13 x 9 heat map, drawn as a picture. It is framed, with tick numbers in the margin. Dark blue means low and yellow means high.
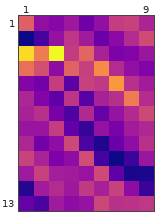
Values change most from cell to cell in the top left. The top left is the ninth with the highest average. The grain runs diagonally down to the right. In the top left lies a patch that is rougher than the rest.
